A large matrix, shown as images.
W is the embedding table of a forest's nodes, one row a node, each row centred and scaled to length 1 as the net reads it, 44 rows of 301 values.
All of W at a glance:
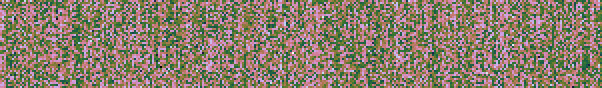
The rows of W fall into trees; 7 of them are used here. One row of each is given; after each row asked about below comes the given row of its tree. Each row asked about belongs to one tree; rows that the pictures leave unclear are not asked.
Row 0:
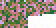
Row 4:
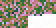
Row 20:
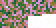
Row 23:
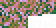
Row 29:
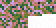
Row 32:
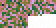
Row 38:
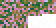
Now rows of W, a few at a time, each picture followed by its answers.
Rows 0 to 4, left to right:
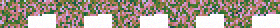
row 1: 32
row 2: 4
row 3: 23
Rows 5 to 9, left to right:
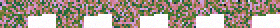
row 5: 29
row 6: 20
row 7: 23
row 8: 29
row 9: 20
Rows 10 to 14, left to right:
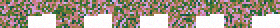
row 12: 29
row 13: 29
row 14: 23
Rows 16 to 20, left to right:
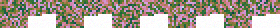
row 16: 20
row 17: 0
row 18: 29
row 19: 23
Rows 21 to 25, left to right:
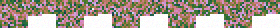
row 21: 32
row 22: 20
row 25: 4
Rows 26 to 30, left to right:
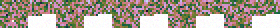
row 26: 38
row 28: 23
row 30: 23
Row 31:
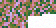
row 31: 23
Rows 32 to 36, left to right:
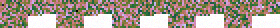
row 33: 32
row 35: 38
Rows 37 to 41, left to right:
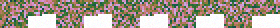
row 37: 0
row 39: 29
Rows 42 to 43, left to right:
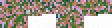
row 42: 29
